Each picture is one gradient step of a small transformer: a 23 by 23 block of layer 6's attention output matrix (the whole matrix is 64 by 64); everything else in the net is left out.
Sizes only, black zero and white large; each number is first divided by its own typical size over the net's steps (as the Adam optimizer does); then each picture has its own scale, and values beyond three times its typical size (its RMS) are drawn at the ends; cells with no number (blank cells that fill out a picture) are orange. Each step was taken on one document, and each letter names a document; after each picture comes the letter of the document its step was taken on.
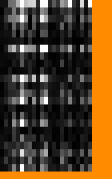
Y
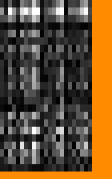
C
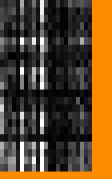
Y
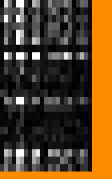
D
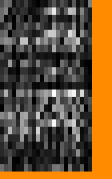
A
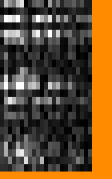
D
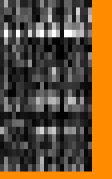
A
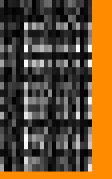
C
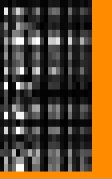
D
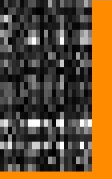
C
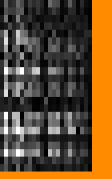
D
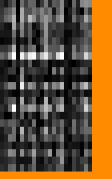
C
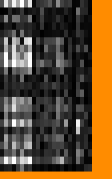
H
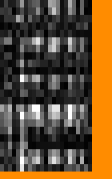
A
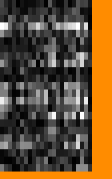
A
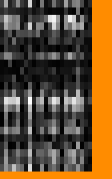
A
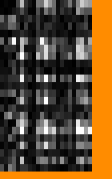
Y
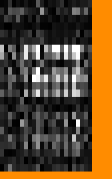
H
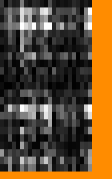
C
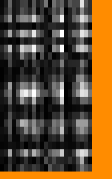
C
